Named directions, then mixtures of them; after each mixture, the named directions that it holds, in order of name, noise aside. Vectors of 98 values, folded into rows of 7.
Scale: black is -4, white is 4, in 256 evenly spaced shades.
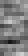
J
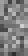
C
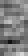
J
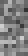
C, J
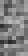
C, J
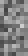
C, J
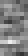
J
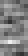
J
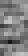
J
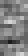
J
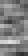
J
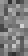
C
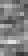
J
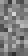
C
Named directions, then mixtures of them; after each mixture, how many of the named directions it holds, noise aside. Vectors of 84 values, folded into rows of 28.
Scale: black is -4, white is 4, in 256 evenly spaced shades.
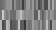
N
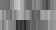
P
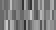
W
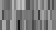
two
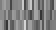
one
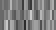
one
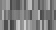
three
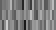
two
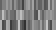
one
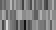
three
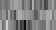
three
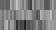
two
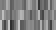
two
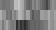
one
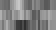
one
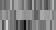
three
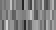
two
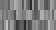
two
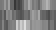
one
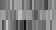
three
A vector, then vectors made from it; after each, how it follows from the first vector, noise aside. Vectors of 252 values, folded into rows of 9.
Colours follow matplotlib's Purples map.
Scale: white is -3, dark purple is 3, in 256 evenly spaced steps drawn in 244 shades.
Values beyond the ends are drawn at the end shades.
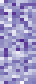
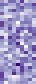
wrapped around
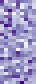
negated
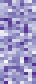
wrapped around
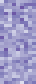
shrunk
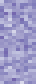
shrunk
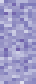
shrunk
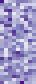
negated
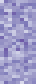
shrunk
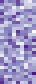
wrapped around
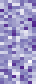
wrapped around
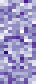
wrapped around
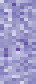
shrunk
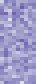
shrunk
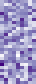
wrapped around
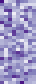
negated
